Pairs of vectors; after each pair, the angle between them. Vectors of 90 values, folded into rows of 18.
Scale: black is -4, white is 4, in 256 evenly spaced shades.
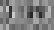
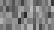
partly opposed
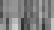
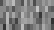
partly opposed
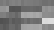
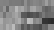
nearly opposite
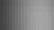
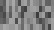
orthogonal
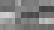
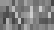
partly opposed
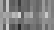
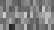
partly aligned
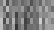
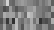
partly opposed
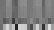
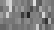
orthogonal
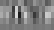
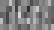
partly opposed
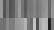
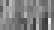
nearly opposite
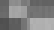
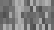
orthogonal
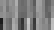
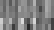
nearly opposite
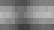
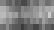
nearly parallel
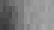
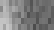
nearly opposite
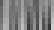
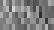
orthogonal
